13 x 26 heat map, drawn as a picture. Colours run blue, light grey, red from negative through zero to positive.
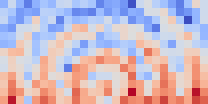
Average level on the scale: 50%. Slope: up to the bottom. Rings: centred on the bottom middle. Odd rows or columns: none.
